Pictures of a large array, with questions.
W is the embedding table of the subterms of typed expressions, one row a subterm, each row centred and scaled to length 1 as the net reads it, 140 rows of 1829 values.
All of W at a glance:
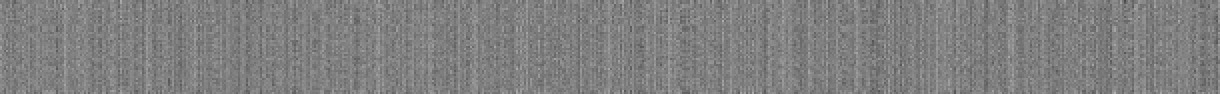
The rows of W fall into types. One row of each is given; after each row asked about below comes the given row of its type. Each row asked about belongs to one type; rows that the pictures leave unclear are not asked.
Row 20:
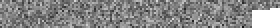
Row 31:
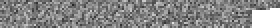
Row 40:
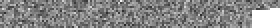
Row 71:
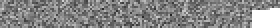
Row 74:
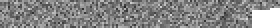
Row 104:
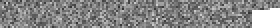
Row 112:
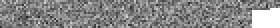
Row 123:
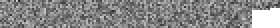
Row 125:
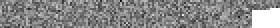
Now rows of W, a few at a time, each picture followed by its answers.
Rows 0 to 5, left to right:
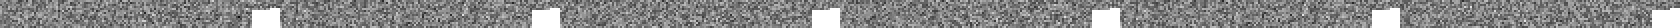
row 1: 40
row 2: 104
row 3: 71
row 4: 40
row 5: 31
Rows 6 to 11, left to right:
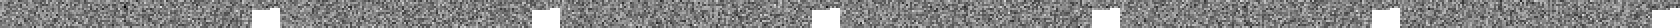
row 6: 71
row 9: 71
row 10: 71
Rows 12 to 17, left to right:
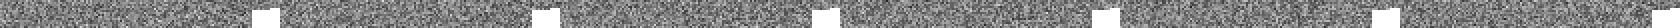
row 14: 74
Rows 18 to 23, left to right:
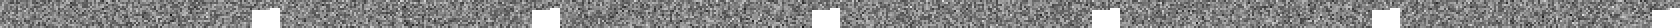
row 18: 71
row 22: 20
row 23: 125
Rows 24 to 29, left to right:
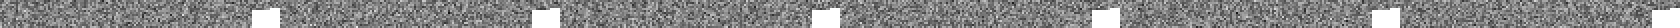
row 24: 40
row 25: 31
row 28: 20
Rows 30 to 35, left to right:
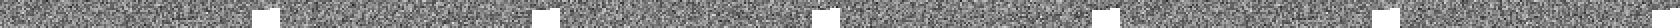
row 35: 20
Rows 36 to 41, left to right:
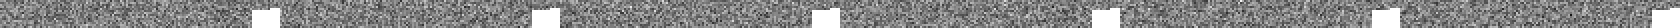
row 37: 125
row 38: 112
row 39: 104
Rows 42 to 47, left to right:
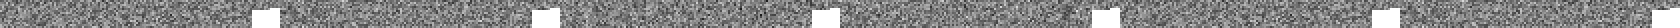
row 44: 40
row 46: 104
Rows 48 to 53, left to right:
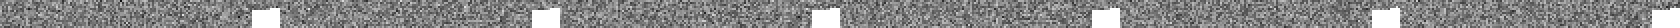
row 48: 125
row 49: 74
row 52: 123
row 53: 123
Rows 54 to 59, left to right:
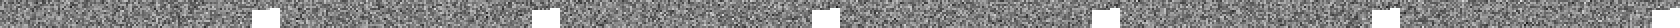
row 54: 71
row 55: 123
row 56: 104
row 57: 112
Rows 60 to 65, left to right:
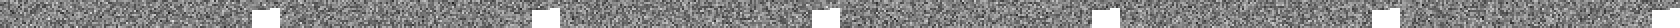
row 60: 74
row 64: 104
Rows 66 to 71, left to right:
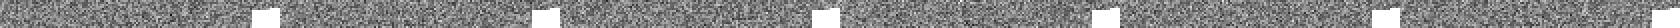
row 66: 71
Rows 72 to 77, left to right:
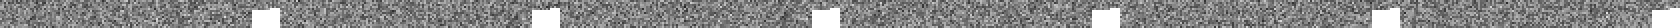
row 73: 123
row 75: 20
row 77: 40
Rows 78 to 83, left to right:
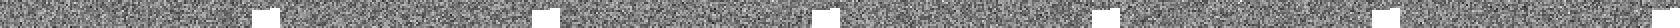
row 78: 74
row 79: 104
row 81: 123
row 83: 71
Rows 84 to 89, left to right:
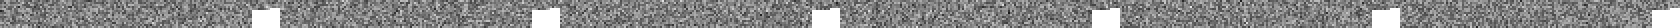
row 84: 40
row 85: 71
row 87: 31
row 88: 125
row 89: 125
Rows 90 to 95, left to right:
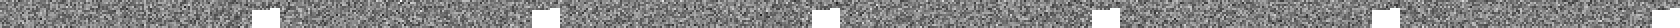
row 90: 123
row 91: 104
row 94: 112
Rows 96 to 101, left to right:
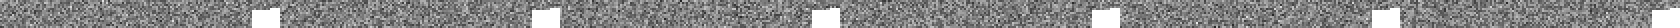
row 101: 40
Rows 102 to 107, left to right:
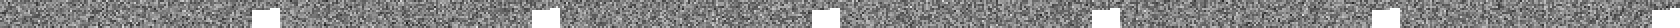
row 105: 123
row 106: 40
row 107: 123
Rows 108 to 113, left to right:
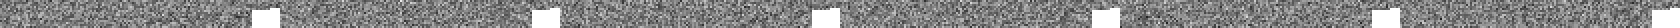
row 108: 31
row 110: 125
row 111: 74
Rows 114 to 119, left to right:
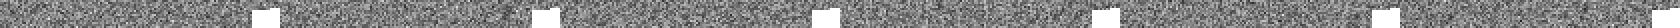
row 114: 74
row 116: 104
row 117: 123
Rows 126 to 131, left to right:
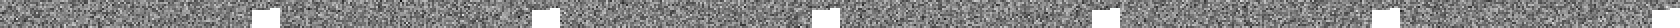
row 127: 125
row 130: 71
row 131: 40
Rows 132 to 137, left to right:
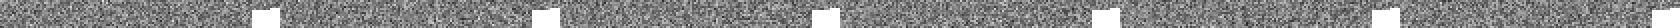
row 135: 104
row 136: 123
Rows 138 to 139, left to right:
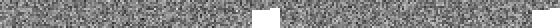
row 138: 40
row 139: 104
